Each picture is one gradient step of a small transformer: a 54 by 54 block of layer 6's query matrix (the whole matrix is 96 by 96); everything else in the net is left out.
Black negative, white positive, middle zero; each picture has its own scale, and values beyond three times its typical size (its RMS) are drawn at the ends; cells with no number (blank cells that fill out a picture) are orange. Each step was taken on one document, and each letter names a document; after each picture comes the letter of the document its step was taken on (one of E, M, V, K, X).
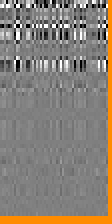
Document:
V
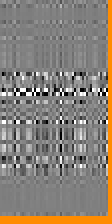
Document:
V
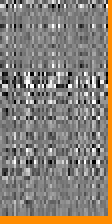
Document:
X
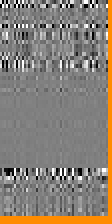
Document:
V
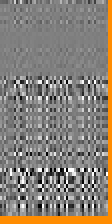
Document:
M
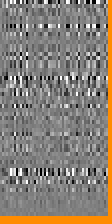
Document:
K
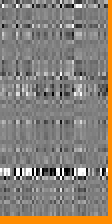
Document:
V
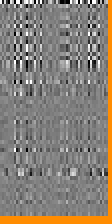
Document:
K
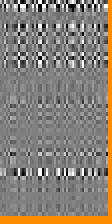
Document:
M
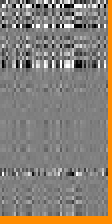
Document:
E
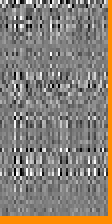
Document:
K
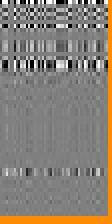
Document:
X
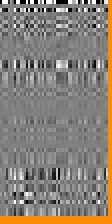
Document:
X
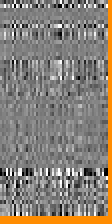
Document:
E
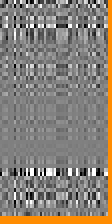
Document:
X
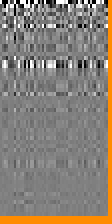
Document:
X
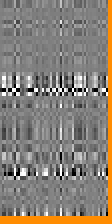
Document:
E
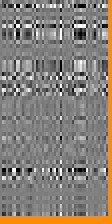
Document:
V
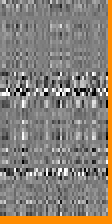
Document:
E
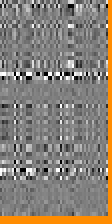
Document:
E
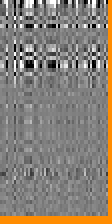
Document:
X
